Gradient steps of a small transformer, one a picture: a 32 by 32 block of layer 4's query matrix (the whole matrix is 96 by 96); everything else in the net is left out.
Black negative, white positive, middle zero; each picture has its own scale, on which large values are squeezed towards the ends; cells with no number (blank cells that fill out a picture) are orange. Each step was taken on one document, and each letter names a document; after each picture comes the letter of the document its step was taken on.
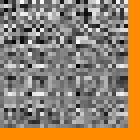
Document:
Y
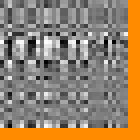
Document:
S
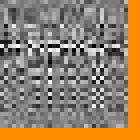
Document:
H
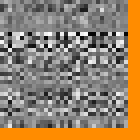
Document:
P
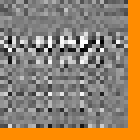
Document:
P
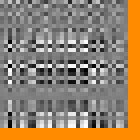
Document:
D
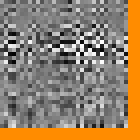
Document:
H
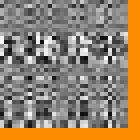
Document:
S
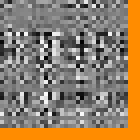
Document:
D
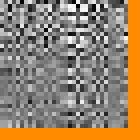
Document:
D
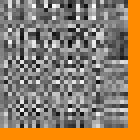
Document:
D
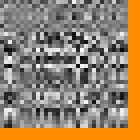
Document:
P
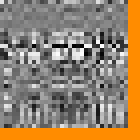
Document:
H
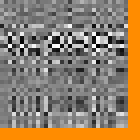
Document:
H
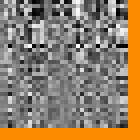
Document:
Y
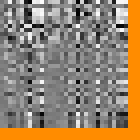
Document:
Y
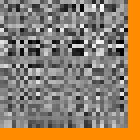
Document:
H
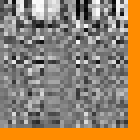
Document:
Y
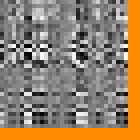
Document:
Y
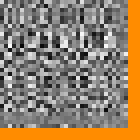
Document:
S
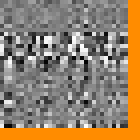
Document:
S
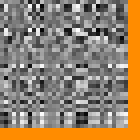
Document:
Y
